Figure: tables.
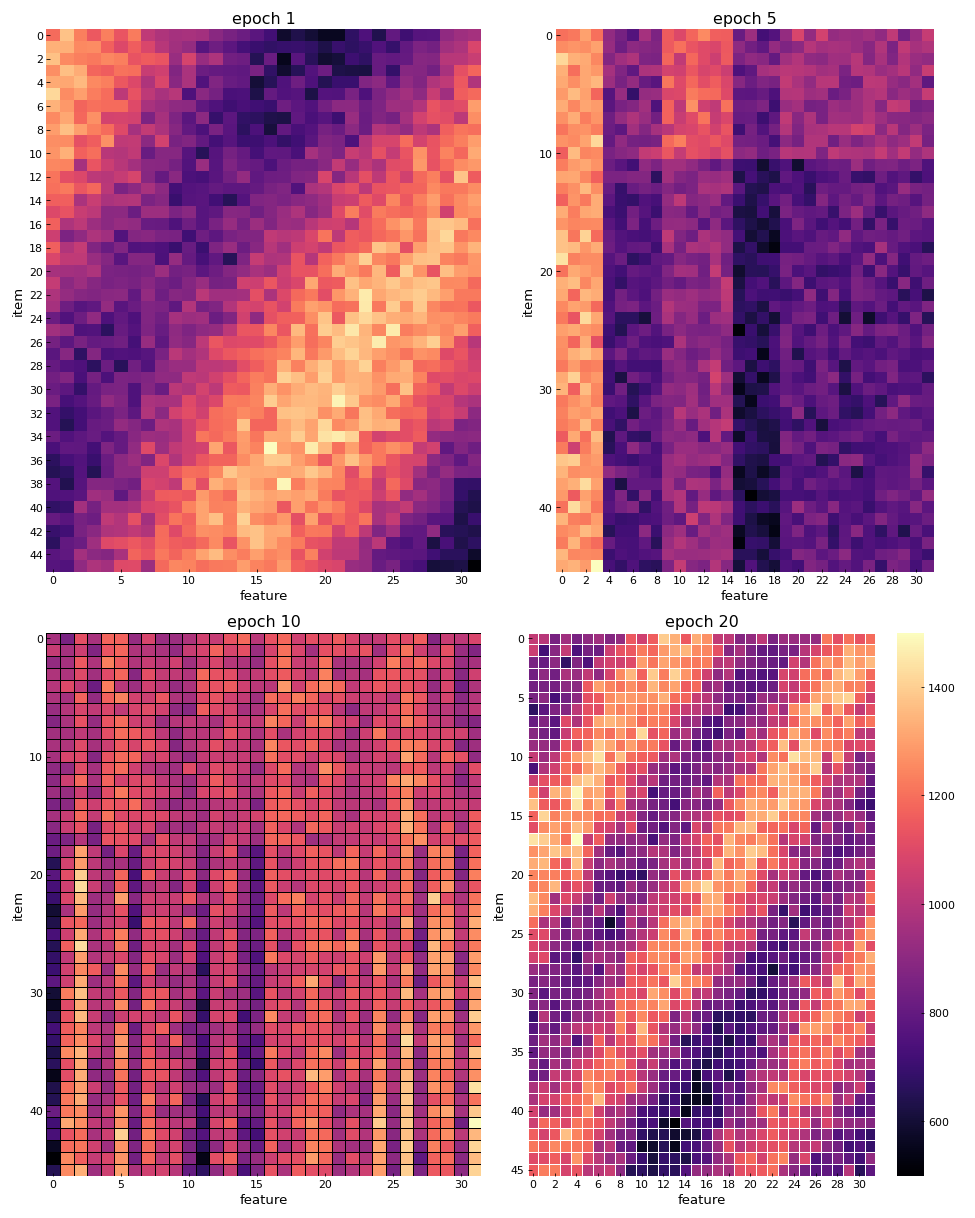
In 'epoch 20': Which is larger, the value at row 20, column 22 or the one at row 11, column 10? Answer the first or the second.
the second
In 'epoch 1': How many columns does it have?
32
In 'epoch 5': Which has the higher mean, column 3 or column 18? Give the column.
3
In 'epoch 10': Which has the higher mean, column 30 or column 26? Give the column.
26
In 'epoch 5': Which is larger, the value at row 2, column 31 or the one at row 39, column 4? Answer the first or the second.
the first
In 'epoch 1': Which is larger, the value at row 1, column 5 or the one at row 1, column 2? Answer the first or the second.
the second
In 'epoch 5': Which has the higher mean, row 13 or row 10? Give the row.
10
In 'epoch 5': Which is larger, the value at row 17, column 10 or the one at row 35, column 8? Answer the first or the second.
the first
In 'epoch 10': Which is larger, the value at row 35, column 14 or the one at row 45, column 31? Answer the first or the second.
the second
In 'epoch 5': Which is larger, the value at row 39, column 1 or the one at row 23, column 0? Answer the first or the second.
the second
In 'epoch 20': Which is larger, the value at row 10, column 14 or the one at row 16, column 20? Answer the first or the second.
the second
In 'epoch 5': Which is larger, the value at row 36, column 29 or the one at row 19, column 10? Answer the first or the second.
the second
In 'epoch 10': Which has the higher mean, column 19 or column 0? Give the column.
19
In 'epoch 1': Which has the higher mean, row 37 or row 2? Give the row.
37
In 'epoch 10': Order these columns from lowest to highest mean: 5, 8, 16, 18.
8, 18, 16, 5
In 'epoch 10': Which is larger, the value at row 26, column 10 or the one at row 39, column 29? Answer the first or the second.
the second
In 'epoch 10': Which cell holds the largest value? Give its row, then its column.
41, 31
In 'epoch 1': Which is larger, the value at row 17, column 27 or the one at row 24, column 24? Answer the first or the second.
the second
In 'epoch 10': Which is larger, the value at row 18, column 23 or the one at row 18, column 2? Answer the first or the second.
the second
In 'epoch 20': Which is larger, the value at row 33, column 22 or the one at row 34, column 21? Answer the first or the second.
the second
